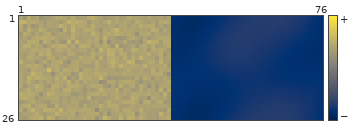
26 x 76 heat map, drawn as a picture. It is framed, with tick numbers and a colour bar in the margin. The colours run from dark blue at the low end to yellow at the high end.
It is made of 1 by 2 panels. Panel 1,1: high, fine-grained, faint in contrast. Panel 1,2: very low, smooth, faint in contrast.
